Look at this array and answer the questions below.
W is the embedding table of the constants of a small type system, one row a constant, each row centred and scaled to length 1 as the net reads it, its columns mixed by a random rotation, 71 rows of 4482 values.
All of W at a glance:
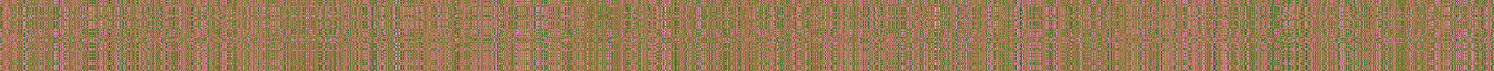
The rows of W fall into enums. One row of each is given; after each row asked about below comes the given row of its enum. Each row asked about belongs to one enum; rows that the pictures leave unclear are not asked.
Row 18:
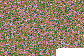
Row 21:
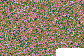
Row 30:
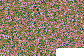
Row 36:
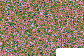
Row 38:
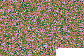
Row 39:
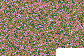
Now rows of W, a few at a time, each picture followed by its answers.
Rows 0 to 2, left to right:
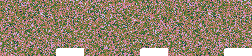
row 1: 39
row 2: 36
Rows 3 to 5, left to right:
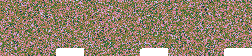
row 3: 36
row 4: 21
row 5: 30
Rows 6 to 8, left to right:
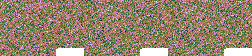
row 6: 39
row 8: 21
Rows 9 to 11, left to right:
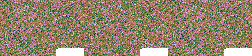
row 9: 21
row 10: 18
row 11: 21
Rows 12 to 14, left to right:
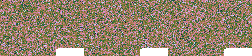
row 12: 38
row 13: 18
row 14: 21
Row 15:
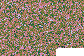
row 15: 39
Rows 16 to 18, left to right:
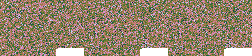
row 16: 39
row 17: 18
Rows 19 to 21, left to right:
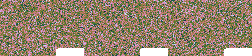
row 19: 38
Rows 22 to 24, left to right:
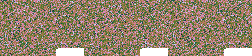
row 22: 21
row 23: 18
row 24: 21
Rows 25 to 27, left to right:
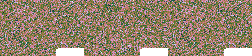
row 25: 21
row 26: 38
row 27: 21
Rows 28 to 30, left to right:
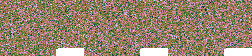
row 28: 18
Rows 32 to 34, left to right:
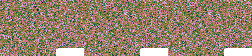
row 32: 30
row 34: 36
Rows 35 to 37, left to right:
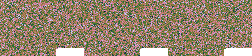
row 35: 39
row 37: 18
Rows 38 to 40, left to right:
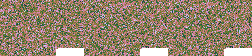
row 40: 39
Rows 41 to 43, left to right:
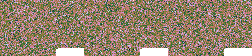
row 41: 21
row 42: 38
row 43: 36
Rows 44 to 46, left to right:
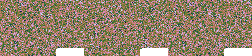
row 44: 36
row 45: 18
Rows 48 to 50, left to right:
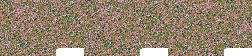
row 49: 21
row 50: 39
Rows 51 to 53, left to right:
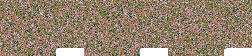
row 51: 36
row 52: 36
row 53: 18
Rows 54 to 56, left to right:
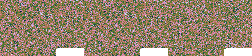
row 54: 36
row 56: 18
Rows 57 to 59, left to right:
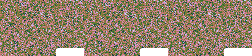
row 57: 36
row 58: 36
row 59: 36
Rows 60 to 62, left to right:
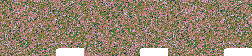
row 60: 21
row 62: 21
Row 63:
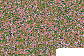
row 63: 18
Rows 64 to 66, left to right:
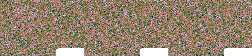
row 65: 36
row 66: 36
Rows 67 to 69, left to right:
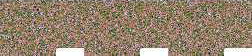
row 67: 30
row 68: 36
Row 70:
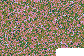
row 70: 21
